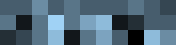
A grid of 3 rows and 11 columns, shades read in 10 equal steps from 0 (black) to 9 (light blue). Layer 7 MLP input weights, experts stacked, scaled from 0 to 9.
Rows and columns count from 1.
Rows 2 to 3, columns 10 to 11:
4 4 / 8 6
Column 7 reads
4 8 7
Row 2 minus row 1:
1 -3 -1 5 0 3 4 -3 -3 0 1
